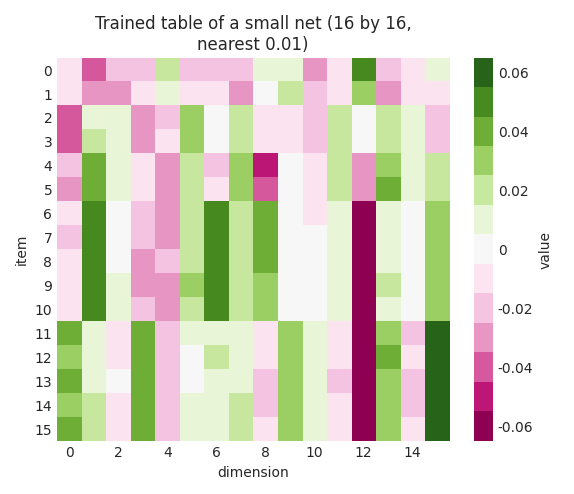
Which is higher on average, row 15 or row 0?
row 15
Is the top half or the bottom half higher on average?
bottom
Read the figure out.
Title: Trained table of a small net (16 by 16, nearest 0.01)
x-axis: dimension, ticks 0 2 4 6 8 10 12 14
y-axis: item, ticks 0 1 2 3 4 5 6 7 8 9 10 11 12 13 14 15 (0 at the top)
Colour bar: value, ticks -0.06 -0.04 -0.02 0 0.02 0.04 0.06
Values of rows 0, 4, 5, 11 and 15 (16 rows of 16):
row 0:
-0.01 -0.04 -0.02 -0.02 0.02 -0.02 -0.02 -0.02 0.01 0.01 -0.03 -0.01 0.05 -0.02 -0.01 0.01
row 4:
-0.02 0.04 0.01 -0.01 -0.03 0.02 -0.02 0.03 -0.05 0 -0.01 0.02 -0.03 0.03 0.01 0.02
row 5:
-0.03 0.04 0.01 -0.01 -0.03 0.02 -0.01 0.03 -0.04 0 -0.01 0.02 -0.03 0.04 0.01 0.02
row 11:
0.04 0.01 -0.01 0.04 -0.02 0.01 0.01 0.01 -0.01 0.03 0.01 -0.01 -0.06 0.03 -0.02 0.06
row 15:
0.04 0.02 -0.01 0.04 -0.02 0.01 0.01 0.02 -0.01 0.03 0.01 -0.01 -0.06 0.03 -0.01 0.06
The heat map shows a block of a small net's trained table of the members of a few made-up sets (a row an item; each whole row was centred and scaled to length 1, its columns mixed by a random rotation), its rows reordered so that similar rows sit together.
